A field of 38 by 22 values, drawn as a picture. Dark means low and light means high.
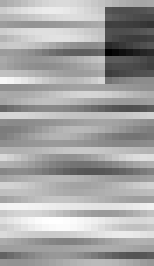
Odd patch: lower, in the top right. Ninth with the lowest average: top right. Grain: streaks across.
